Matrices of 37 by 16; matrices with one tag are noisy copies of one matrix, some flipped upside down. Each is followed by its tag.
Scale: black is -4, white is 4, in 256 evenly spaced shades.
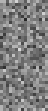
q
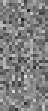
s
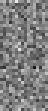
q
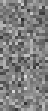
s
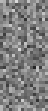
q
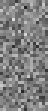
s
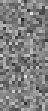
s
